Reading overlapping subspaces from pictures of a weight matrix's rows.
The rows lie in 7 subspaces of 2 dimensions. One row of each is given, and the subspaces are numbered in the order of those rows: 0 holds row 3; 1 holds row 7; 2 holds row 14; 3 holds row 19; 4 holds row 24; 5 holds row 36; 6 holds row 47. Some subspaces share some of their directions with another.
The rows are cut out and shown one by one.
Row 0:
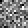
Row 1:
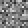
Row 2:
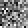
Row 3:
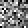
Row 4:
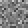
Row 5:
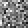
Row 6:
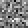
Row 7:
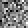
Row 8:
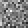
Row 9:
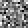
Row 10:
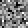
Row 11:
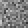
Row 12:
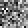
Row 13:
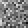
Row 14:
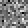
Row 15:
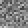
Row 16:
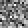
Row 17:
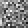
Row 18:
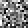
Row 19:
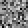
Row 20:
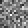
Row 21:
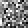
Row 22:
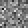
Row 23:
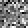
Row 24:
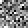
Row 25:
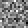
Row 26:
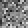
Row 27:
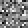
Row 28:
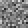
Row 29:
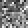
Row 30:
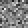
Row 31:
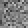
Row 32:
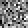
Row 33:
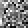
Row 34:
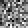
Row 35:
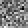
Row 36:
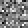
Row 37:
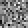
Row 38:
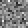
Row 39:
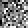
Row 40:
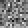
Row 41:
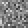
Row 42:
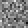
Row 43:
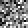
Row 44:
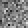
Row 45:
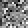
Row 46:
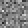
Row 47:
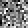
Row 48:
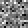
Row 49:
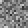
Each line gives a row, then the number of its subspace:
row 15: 4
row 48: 5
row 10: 2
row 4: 0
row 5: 6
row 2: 0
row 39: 1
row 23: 2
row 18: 6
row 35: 4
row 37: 3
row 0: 4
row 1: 5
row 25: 1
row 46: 5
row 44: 1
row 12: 0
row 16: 6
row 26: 3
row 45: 3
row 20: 4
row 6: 1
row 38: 2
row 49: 4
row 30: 0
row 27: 5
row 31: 2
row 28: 0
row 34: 1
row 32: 3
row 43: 5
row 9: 6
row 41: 3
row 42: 1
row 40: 1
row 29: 3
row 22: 0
